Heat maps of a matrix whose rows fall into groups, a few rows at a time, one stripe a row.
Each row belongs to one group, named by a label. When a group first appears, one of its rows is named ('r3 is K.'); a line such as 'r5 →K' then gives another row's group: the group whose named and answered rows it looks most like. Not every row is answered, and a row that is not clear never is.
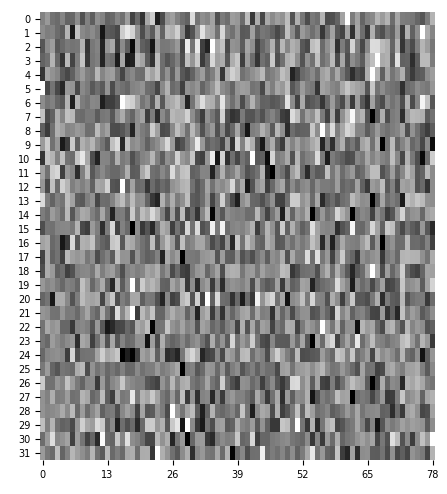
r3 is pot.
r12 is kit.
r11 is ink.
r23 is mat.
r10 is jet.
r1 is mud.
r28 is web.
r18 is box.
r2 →pot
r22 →ink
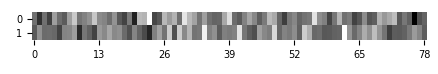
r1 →pot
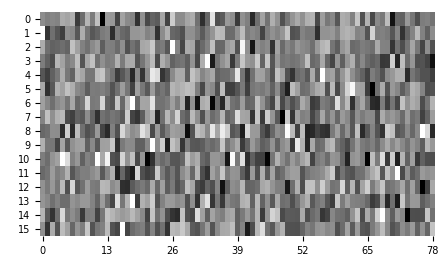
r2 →web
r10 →kit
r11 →pot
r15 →kit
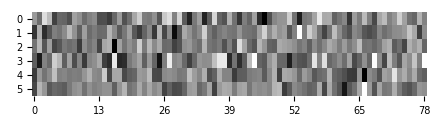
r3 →kit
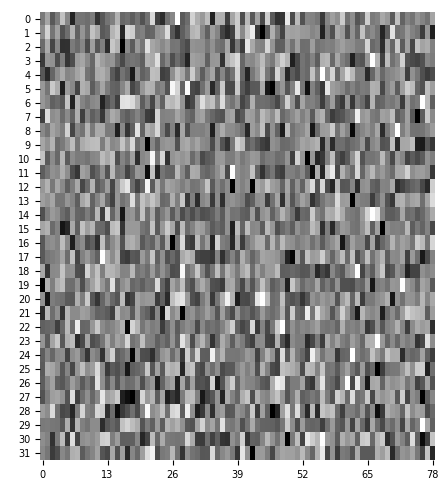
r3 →box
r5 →ink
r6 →mud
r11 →mat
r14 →box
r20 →kit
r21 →ink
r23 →ink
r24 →pot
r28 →ink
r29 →mud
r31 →web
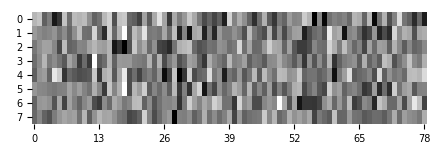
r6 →mud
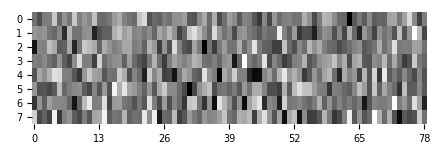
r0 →jet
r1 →mud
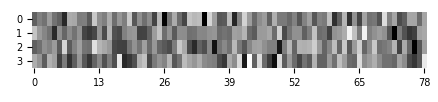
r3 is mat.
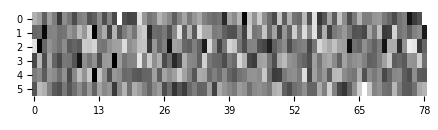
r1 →web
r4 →web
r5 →box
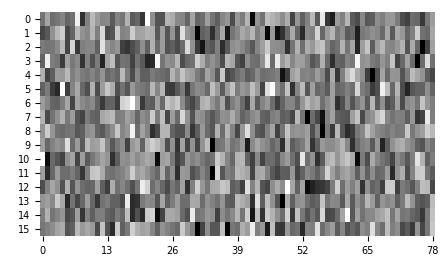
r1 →jet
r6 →mud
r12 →mud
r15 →jet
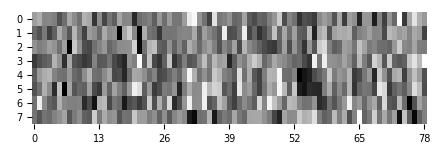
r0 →mud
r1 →mat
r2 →mat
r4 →mud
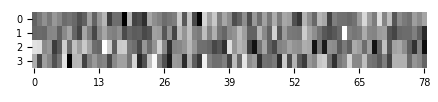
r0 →pot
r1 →pot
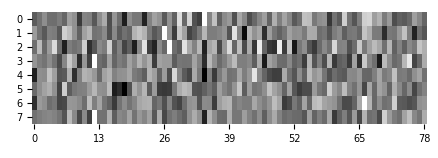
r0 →pot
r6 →box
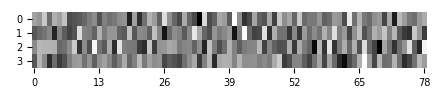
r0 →web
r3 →box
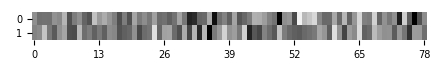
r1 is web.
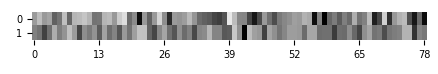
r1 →web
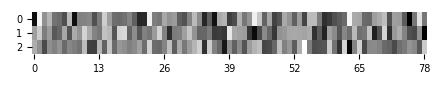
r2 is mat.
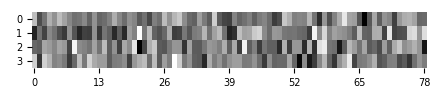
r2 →mat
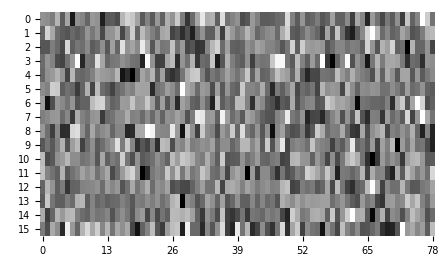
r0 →mud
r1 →box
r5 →ink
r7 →mud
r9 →pot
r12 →box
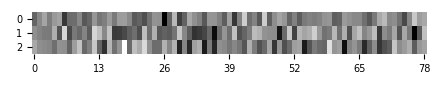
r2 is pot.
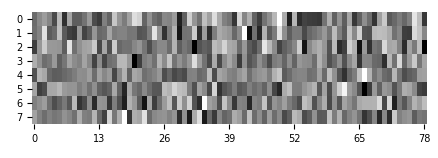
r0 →mud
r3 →mud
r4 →box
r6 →pot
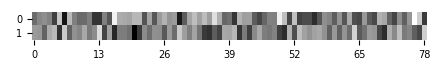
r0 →mud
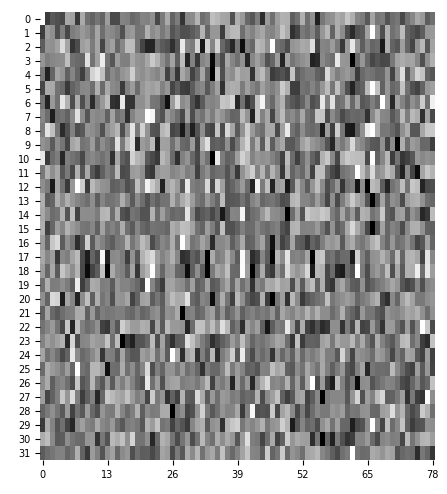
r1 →box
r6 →kit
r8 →box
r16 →ink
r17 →web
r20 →ink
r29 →box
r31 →pot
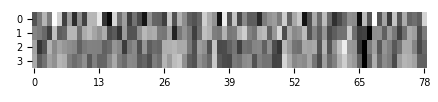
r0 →kit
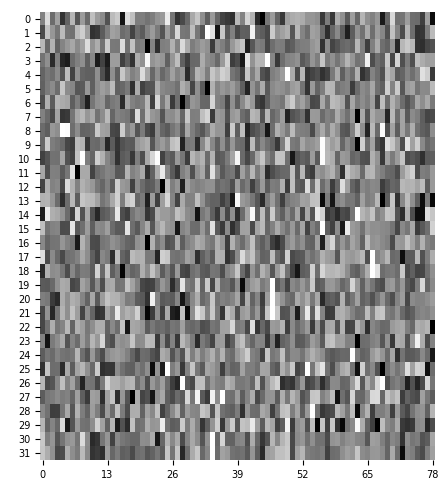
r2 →kit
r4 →mud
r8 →kit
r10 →box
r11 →mat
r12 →ink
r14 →jet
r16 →mat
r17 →jet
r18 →box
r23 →jet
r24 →pot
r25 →ink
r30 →jet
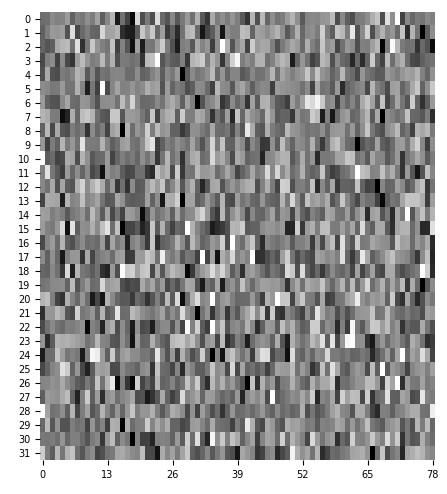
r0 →pot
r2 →pot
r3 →box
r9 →jet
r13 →ink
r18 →mud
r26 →pot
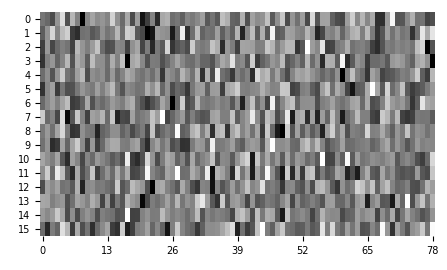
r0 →pot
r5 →box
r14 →mat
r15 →kit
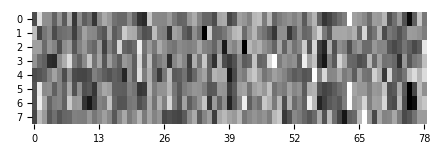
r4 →kit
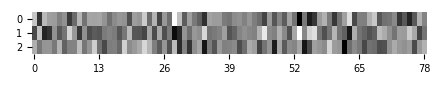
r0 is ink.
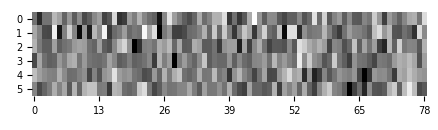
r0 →kit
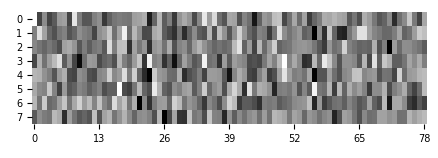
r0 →jet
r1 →box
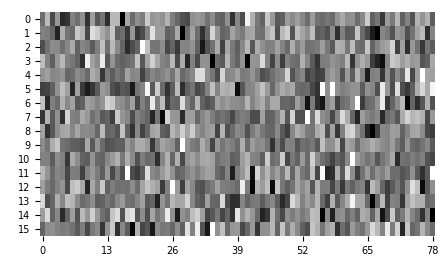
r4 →mud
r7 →ink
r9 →ink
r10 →pot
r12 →web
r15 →pot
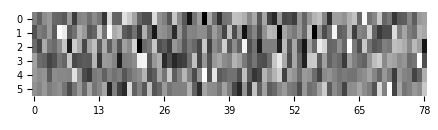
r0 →jet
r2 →mat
